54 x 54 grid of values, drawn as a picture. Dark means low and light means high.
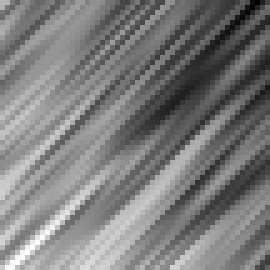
Ninth with the lowest average: top right. Odd rows or columns: none. Mirror symmetry: none. Slope: up to the bottom left. Ninth with the highest average: bottom left. Grain: diagonal, up to the right. Lone odd cells: none.
